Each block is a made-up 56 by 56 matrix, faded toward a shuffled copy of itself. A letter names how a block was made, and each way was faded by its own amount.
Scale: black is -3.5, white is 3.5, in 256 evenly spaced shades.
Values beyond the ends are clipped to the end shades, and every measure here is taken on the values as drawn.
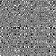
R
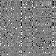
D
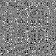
D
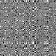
R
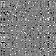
D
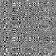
R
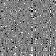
D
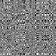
R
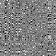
D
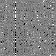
D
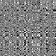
R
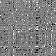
D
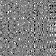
D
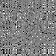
D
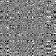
R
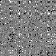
D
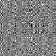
R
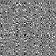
D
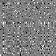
D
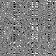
D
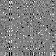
D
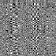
R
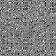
D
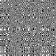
R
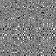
R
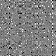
D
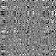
R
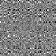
R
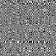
R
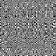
R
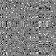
D
